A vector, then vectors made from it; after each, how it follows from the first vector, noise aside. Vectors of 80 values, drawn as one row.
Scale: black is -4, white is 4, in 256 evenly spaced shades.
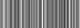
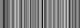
negated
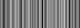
negated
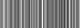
copied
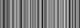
negated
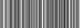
copied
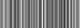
copied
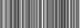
copied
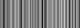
negated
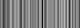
negated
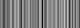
negated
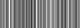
wrapped around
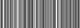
wrapped around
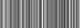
copied
